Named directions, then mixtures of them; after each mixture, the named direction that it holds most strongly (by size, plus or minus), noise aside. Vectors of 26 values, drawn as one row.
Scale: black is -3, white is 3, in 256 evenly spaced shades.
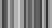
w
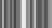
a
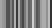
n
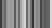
n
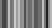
w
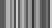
n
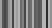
w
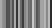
n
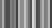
n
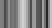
a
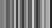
n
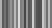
w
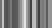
a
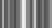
a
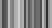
w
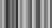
n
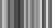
w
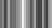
a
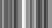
a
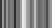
a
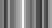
a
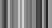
w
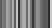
n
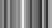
a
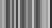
n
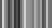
w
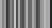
n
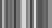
a
